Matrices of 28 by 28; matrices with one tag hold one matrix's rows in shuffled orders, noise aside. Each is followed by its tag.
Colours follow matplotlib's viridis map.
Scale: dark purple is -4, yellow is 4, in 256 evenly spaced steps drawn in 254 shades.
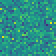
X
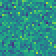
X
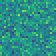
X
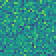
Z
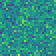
X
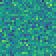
X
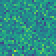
Z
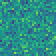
X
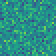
Z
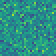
Z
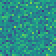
X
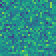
X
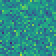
X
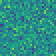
Z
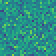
Z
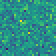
X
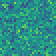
X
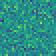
Z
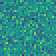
Z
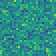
X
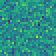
X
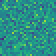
Z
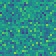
X
